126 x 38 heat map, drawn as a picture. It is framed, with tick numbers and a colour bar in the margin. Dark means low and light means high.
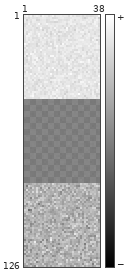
It is made of 3 by 1 panels. Panel 1,1: very high, fine-grained, faint in contrast. Panel 2,1: middling, checkered, faint in contrast. Panel 3,1: high, fine-grained.
